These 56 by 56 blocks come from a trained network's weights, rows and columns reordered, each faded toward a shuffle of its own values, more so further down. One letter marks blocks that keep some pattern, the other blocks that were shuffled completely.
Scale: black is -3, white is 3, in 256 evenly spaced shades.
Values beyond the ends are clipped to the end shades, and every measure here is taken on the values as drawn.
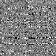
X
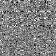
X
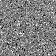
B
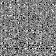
X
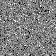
B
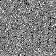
B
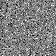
B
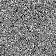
B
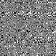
X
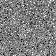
B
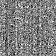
X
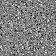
B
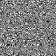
X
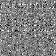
X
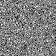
B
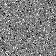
B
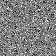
B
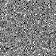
X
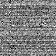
X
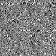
X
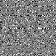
X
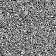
B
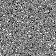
B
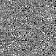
X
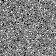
B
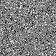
B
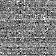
X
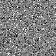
X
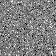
B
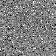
X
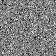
B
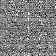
X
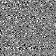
X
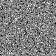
B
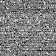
X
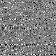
X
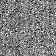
X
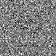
X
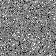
B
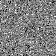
B
